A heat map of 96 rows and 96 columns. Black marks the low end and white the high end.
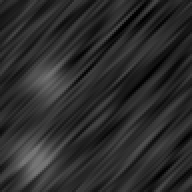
The grain runs diagonally up to the right. Two bumps rise from the field. On average the colour sits 20% of the way up the scale. The bottom left is the ninth with the highest average. No single row or column stands out from its neighbours.
